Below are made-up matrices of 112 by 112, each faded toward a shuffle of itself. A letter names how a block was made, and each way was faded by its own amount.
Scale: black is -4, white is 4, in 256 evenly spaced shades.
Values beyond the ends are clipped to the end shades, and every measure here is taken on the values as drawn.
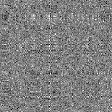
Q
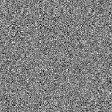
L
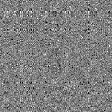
Q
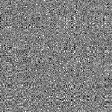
Q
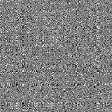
Q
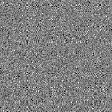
Q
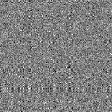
Q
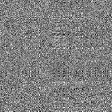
L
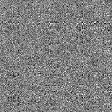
L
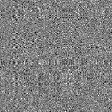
Q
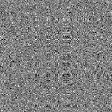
Q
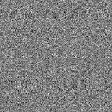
L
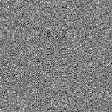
Q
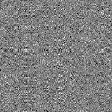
Q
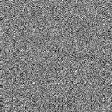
L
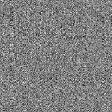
L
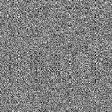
L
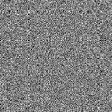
L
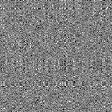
Q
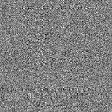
L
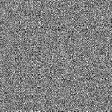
L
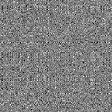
Q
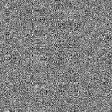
L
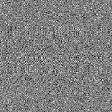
Q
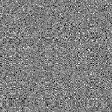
Q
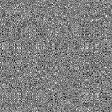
Q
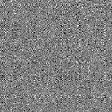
Q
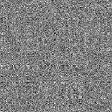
L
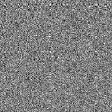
L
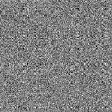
L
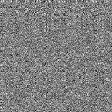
L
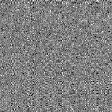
Q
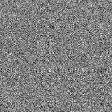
L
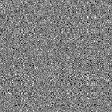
Q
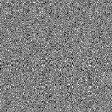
Q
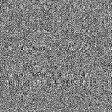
L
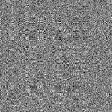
L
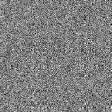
L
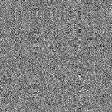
L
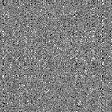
Q
